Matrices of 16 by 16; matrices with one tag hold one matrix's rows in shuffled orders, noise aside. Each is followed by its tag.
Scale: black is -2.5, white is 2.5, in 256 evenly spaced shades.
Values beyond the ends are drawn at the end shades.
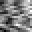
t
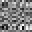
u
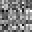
u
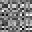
u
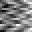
t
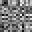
u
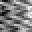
t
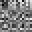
u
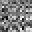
u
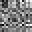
u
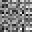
u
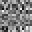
u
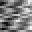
t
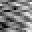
t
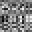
u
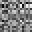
u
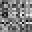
u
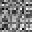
u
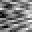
t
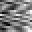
t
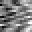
t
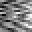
t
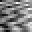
t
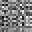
u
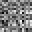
u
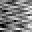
t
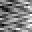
t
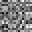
u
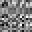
u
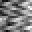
t
